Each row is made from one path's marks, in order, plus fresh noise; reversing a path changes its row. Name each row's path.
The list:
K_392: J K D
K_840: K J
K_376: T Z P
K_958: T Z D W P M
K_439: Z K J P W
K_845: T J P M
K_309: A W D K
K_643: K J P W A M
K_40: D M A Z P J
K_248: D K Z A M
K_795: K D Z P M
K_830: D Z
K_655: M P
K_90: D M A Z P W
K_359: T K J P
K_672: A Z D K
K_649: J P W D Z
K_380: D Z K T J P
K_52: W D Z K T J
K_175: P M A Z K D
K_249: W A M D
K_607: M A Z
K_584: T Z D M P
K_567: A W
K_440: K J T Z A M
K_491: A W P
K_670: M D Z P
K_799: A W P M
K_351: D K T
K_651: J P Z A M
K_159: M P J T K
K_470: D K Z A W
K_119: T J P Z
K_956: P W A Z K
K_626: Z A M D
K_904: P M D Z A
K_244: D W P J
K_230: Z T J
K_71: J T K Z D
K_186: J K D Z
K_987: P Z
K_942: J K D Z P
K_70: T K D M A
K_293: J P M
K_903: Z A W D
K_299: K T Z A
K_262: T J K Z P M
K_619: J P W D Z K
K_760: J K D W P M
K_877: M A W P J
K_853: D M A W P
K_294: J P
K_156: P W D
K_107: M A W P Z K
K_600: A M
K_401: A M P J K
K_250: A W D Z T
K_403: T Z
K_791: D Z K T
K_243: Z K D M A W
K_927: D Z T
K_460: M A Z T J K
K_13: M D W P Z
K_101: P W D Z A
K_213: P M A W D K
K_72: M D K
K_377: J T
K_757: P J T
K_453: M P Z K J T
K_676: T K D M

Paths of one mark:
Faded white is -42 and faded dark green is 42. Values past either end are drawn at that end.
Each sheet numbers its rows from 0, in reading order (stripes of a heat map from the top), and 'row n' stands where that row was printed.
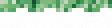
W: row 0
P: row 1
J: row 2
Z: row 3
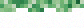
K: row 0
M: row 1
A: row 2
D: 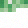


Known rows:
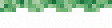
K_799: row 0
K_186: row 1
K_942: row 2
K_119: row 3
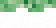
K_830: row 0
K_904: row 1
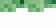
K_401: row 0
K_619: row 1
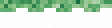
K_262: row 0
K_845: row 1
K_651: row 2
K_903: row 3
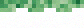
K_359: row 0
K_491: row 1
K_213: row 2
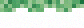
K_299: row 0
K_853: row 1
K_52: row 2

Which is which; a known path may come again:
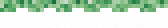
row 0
K_799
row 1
K_71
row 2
K_249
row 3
K_676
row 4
K_470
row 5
K_853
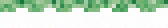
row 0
K_213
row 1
K_830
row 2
K_101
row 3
K_491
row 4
K_607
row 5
K_649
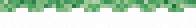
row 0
K_460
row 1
K_294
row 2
K_359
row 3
K_903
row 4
K_250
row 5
K_791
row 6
K_795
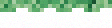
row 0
K_958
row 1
K_299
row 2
K_262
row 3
K_376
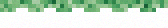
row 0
K_40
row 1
K_186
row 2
K_13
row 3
K_175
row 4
K_380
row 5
K_655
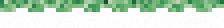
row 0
K_351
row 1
K_90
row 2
K_956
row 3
K_600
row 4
K_877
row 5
K_845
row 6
K_626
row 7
K_942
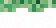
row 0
K_70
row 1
K_403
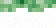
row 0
K_309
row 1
K_156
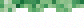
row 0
K_840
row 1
K_119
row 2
K_619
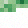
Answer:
K_243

